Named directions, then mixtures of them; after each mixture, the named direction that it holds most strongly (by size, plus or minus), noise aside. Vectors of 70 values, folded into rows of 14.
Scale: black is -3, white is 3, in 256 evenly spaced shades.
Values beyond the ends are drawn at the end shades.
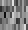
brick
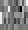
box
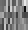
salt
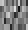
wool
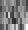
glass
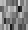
wool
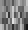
glass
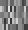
salt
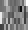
box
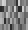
wool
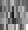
glass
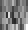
glass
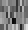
glass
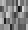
wool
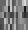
salt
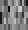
box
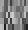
glass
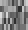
box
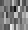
wool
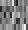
brick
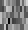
box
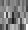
glass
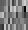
salt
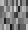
wool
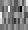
box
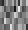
wool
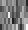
glass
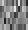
wool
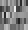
brick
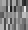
salt
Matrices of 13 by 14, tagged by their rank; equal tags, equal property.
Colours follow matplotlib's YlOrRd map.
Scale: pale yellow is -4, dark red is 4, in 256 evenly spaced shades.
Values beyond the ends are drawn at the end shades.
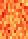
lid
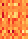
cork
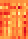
cork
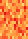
lid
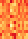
cork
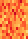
lid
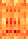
cork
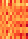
cork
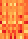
cork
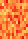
lid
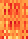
cork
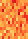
lid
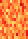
lid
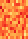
lid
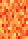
lid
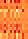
cork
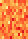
lid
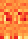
cork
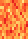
lid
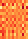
cork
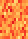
lid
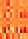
cork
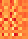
cork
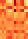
cork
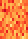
lid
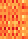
cork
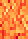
lid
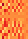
cork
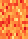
lid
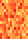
lid
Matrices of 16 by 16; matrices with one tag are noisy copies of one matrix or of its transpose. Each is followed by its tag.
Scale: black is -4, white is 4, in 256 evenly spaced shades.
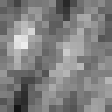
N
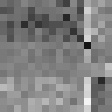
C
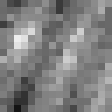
N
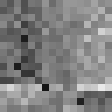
C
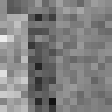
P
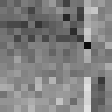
C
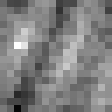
N
